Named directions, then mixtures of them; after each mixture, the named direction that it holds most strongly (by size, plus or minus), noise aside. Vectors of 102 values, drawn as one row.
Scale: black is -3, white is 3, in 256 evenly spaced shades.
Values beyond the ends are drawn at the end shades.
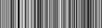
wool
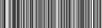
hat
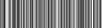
hat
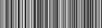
wool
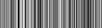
wool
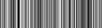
wool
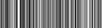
wool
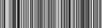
hat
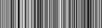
wool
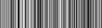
wool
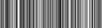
wool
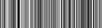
wool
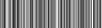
hat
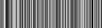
hat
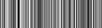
wool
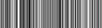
wool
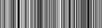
wool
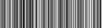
wool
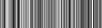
hat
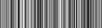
wool
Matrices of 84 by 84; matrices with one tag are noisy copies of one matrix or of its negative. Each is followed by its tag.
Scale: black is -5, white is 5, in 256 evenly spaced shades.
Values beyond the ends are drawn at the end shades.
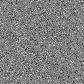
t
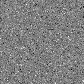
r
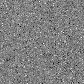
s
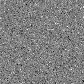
r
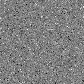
r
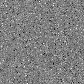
s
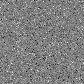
t
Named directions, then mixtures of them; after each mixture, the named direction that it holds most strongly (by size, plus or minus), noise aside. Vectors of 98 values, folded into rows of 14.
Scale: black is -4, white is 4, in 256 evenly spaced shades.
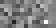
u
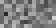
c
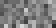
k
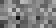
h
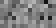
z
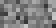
k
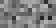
z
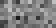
h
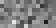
u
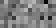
z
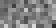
k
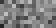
c
